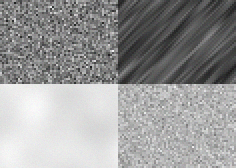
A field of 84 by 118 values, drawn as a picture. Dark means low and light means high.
It is made of 2 by 2 panels. Panel 1,1: middling, fine-grained, strong in contrast. Panel 1,2: low, slanting up to the right. Panel 2,1: very high, smooth, faint in contrast. Panel 2,2: high, fine-grained.
